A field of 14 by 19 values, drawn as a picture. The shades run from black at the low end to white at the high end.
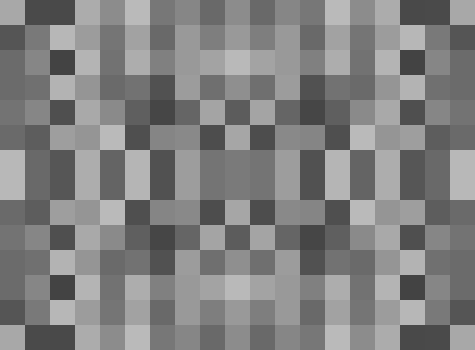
Histogram: flat. Average level on the scale: 50%. Mirror symmetry: left to right and top to bottom. Seam: none. Slope: none.
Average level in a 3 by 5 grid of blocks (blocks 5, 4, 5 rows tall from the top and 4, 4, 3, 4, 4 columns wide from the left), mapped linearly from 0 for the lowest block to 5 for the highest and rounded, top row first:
3 3 5 3 3 / 4 4 0 4 4 / 3 3 5 3 3
